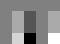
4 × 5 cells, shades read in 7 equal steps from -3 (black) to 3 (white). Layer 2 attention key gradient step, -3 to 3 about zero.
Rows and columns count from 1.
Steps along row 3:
up down up up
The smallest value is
-3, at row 4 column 3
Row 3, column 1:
0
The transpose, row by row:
0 0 0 0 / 0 1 1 2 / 0 -1 -1 -3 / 0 0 0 0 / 0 1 1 3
